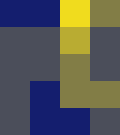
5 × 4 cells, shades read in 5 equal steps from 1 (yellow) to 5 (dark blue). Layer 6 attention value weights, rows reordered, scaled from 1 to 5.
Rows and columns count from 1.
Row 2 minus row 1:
-1 -1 1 1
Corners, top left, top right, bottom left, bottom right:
5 3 4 4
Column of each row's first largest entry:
1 1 1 2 2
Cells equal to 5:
5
